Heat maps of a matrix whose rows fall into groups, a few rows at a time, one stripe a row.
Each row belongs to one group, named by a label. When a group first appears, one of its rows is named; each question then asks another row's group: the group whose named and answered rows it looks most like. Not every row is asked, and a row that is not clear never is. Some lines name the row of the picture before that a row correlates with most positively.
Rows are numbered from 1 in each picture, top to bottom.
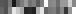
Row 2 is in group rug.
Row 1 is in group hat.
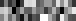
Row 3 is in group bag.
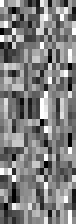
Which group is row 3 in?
bag
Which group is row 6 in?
rug
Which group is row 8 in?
hat
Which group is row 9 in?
hat
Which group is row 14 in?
hat
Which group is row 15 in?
bag
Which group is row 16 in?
bag
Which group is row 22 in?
hat
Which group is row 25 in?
rug
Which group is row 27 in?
hat
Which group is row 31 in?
hat
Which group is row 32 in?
hat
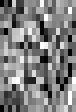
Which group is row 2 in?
hat
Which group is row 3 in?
hat
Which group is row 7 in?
bag
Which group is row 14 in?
hat
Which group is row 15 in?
hat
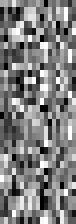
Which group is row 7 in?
bag
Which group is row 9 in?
hat
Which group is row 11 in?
bag
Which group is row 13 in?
bag
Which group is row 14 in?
hat
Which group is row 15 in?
rug
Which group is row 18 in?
hat
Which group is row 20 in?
hat
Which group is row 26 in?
rug
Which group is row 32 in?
bag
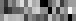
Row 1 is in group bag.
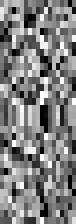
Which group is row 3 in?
rug
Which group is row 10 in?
hat
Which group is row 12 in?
bag
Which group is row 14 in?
bag
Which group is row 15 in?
rug
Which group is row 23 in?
bag
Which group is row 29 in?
rug
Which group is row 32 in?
rug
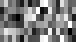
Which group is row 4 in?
hat
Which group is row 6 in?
bag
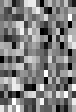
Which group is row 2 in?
hat
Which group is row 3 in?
hat
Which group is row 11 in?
hat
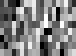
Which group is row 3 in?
hat
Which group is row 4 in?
bag
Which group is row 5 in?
hat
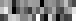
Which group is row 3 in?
rug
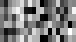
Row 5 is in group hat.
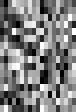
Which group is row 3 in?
hat
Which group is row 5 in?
rug
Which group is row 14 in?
hat
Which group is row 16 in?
bag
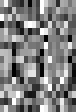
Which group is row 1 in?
bag
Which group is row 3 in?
rug
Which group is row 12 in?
bag
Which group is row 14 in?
rug
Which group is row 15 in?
bag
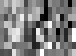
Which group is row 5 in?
rug
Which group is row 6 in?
rug
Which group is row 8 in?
rug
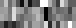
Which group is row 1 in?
bag
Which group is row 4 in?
hat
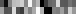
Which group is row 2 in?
hat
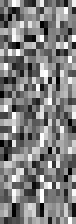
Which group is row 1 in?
rug
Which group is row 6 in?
rug
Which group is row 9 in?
hat
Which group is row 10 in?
bag
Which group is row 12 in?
hat
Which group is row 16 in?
bag
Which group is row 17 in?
rug
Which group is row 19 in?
bag
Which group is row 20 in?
bag
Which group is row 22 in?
hat
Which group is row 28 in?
rug
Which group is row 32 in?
hat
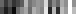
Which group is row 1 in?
hat
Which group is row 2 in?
hat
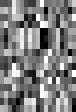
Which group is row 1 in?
rug
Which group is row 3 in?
rug
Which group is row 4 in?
bag
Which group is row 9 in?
hat
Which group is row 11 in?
rug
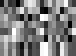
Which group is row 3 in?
bag
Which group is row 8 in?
bag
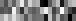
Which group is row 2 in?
bag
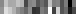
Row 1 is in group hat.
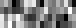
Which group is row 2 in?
hat
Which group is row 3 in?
rug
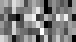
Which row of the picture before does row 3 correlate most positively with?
1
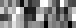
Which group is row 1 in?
bag
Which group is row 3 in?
rug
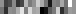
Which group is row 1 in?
hat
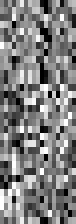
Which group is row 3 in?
bag
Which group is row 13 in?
bag
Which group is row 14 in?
hat
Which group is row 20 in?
bag
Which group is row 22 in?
bag
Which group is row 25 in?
rug
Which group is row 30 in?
rug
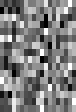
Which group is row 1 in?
hat
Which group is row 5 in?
hat
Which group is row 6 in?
rug
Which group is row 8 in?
rug
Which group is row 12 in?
rug
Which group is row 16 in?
rug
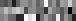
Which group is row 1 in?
hat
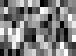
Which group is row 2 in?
bag
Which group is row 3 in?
hat
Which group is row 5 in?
rug
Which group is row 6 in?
rug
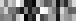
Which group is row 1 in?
rug
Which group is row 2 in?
bag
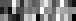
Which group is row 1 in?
bag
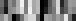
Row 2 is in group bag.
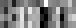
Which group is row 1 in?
hat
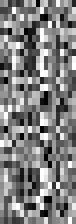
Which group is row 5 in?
rug
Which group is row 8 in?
bag
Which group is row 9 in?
rug
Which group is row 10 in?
rug
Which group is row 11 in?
bag
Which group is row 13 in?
bag
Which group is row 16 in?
rug
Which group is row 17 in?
bag
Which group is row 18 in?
bag
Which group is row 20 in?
bag
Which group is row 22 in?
hat
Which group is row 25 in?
bag
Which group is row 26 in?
bag
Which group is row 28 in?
bag
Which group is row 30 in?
rug
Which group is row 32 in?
hat
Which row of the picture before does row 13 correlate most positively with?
1
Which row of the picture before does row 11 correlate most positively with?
1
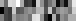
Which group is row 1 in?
rug
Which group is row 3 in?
hat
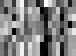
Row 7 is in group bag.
